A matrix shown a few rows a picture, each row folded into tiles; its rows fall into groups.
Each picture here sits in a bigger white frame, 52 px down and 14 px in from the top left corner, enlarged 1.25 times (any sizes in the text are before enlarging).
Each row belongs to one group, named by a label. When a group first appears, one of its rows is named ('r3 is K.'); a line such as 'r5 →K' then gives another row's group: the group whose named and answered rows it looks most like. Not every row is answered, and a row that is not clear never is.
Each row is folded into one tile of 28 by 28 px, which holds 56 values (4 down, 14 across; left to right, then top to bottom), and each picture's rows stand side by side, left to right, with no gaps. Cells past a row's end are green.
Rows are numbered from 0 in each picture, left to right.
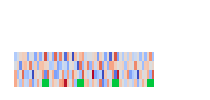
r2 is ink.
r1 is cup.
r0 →ink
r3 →ink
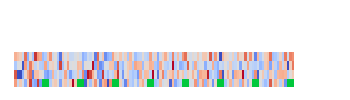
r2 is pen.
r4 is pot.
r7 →cup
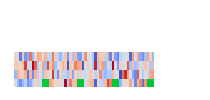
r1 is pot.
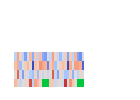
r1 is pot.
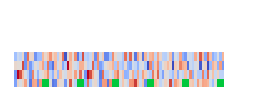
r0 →pen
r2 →pen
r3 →cup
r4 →pot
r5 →cup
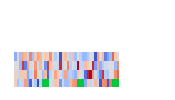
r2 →pen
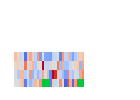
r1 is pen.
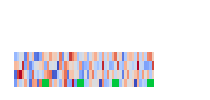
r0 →pen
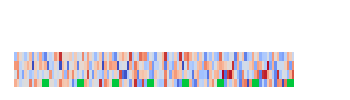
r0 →pot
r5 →ink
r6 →pen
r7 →pen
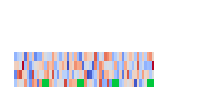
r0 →pen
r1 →pot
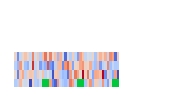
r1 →ink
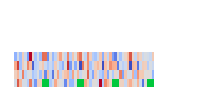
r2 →pot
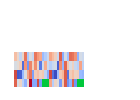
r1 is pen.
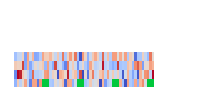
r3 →ink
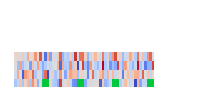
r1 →cup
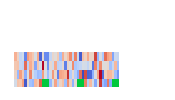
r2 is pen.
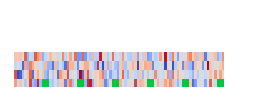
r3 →pot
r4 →cup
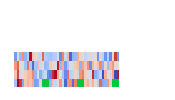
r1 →pen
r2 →ink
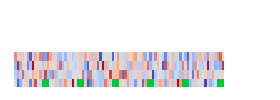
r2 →ink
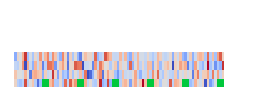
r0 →cup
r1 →pot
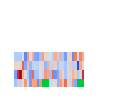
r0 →pen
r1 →cup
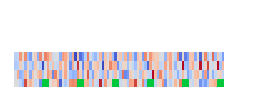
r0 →cup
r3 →cup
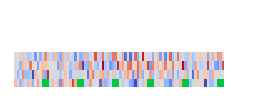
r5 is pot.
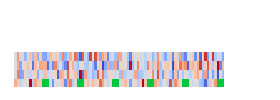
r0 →pot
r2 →cup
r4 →pot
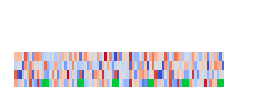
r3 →cup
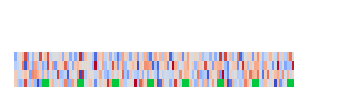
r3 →pot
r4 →ink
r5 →ink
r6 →ink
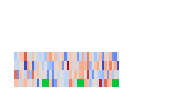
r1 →ink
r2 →pot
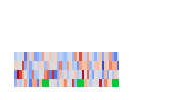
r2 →pot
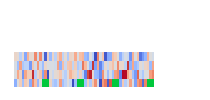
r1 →cup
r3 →pen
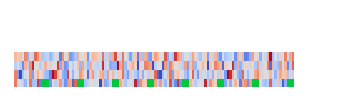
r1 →pen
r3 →pot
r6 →pen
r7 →cup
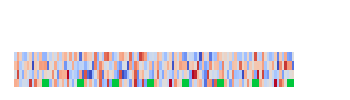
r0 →pot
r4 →pot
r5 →pen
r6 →ink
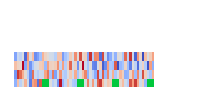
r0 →pen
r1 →cup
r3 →cup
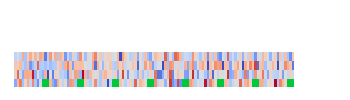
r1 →ink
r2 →cup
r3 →pot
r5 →pot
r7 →pot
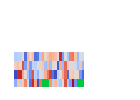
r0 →pen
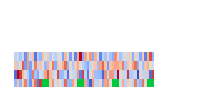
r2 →ink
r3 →ink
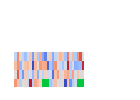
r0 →pot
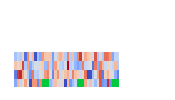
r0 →pen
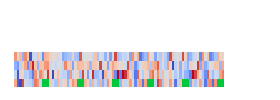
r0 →ink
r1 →ink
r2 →ink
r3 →pen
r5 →pen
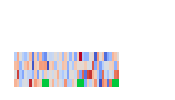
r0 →pot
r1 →ink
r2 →pen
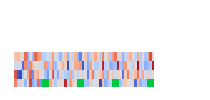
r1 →pot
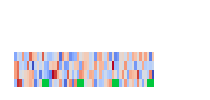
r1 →pen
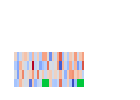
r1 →cup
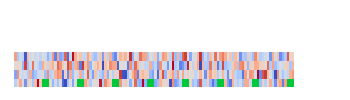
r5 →cup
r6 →ink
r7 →pen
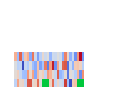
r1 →ink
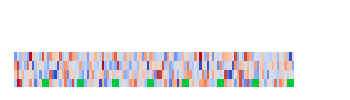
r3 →cup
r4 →pen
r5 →cup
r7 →pot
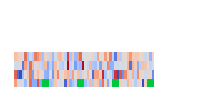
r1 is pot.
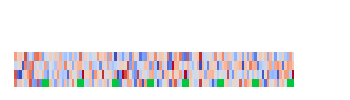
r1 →ink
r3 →pen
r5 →cup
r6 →pot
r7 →ink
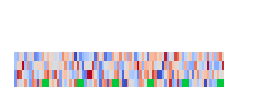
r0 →pen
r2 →pen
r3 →ink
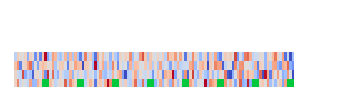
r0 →ink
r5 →pot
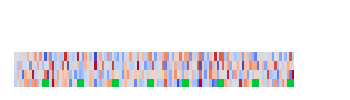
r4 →cup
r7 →ink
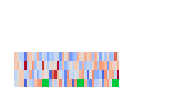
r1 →pen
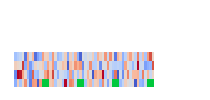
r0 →pen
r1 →pot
